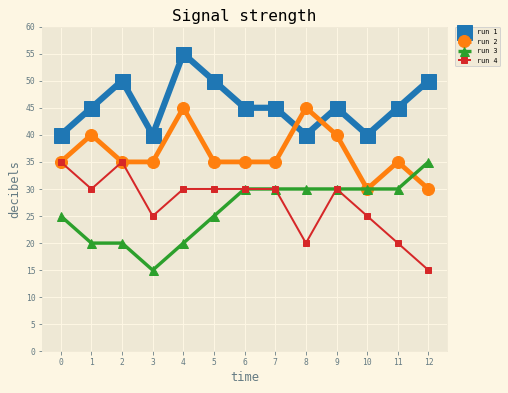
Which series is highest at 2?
run 1
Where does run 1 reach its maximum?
4
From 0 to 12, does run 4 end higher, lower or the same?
lower
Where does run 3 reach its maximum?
12
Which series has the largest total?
run 1
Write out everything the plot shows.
Title: Signal strength
x-axis: time, ticks 0 1 2 3 4 5 6 7 8 9 10 11 12
y-axis: decibels, ticks 0 5 10 15 20 25 30 35 40 45 50 55 60
Legend: run 1, run 2, run 3, run 4
Values:
run 1: 40 45 50 40 55 50 45 45 40 45 40 45 50
run 2: 35 40 35 35 45 35 35 35 45 40 30 35 30
run 3: 25 20 20 15 20 25 30 30 30 30 30 30 35
run 4: 35 30 35 25 30 30 30 30 20 30 25 20 15
